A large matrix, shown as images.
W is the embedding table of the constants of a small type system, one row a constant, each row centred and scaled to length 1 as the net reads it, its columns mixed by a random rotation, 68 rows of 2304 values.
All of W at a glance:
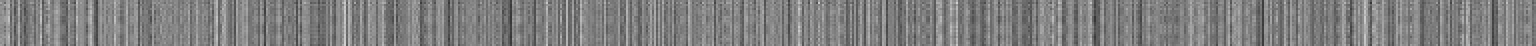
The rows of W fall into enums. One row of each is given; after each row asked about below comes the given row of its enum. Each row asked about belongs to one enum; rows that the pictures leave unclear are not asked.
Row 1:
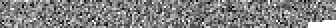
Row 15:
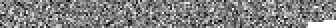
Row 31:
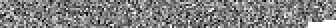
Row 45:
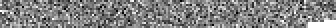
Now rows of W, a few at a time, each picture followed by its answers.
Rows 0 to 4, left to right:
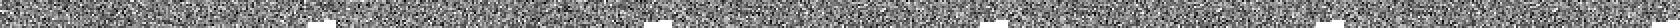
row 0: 45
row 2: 31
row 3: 31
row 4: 31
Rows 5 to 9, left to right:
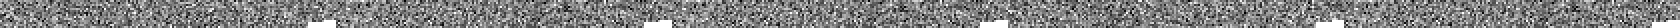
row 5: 31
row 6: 1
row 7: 1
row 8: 45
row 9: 1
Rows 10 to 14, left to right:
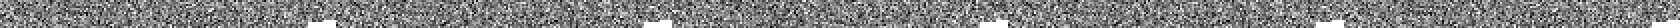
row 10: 31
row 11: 15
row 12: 45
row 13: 15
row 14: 31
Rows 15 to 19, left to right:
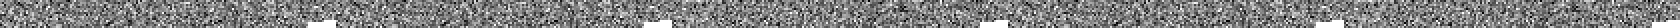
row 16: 15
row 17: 1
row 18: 15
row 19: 1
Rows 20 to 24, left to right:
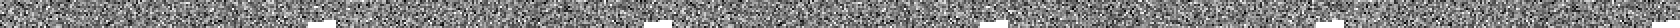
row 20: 15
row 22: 15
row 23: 45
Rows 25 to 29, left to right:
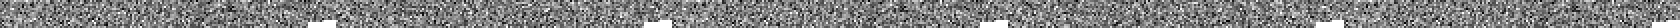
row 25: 1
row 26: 31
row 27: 1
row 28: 15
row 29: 1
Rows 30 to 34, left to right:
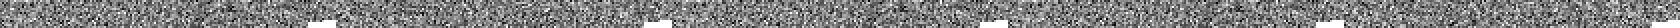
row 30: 1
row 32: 1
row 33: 1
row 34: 15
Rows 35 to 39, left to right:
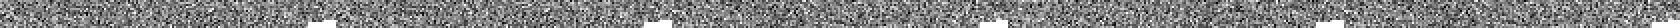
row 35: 31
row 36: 31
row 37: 45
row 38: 1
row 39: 45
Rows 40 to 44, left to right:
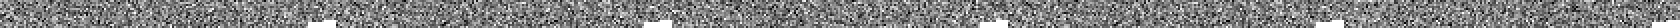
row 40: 31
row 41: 15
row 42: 45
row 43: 15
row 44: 1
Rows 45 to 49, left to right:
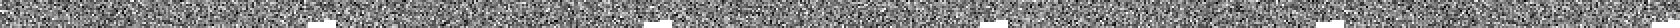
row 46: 15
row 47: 31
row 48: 1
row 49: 45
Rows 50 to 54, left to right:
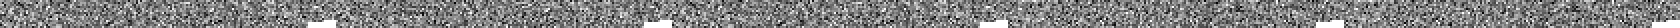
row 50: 15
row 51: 31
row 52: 15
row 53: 1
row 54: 1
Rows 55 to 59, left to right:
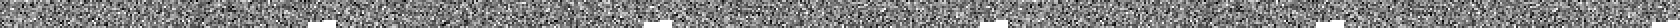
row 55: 1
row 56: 15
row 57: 31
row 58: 1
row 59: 31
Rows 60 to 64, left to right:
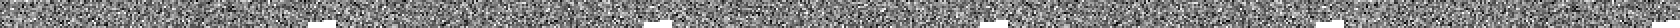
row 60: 1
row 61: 15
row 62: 31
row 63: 15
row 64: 1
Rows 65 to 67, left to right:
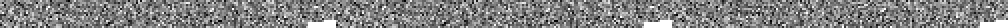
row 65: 15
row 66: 15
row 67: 31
